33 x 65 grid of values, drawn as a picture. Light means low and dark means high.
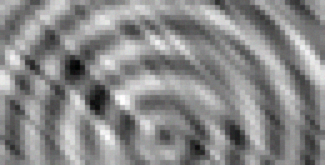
Histogram: bell-shaped. Slope: none. Rings: centred on the bottom middle.
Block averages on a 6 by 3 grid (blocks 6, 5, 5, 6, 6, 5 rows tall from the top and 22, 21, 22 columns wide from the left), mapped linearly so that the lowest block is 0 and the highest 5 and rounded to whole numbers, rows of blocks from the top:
1 1 4 | 3 1 2 | 4 3 1 | 5 0 2 | 2 4 4 | 2 3 5
